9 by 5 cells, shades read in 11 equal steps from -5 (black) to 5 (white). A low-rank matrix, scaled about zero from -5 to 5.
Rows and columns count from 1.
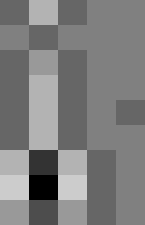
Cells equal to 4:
0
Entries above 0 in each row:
1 0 1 1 1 1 2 2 2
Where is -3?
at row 7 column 2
